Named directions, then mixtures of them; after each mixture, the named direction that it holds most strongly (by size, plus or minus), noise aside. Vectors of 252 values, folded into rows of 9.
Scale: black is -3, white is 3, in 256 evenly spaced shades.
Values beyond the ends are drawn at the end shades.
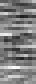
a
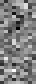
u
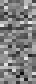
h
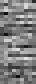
a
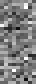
h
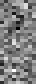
u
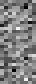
h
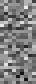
h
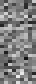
h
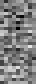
u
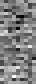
u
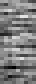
a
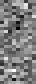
u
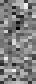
u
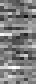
a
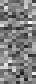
h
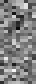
u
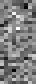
u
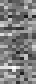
h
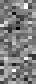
u
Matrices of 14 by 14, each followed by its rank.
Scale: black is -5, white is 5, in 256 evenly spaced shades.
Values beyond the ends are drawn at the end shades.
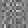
two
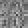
three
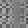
two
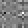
two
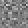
three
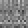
three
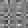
two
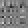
two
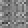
three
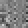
three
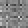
three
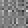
two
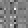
two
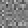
three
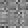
three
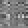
three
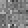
three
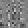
three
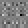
two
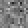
three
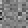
three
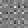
two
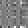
two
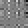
two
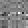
two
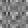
two
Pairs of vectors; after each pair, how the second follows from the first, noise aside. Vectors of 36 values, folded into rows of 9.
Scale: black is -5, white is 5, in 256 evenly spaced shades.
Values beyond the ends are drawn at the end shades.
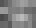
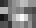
scaled up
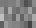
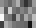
scaled up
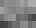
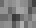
shuffled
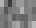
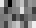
scaled up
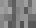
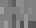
partly zeroed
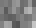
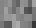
negated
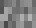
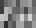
scaled up
